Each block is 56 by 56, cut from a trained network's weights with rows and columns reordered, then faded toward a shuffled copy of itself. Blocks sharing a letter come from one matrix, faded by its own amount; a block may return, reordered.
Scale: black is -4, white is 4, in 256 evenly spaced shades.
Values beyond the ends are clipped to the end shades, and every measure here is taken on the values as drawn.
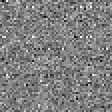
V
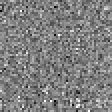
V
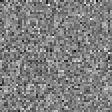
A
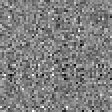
V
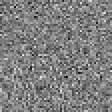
A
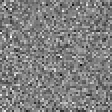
A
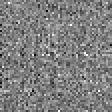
V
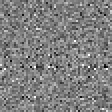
V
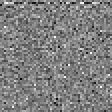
A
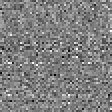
V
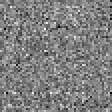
V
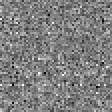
V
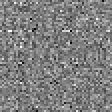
V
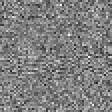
A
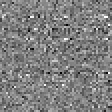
V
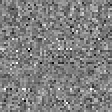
V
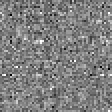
V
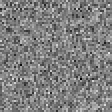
A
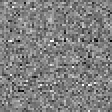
V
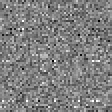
V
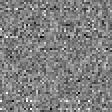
V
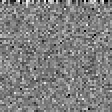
A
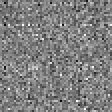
V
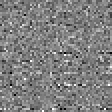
V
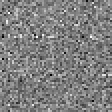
V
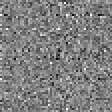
V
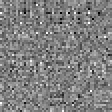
V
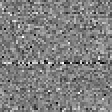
A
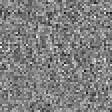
A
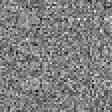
A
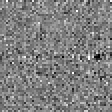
V
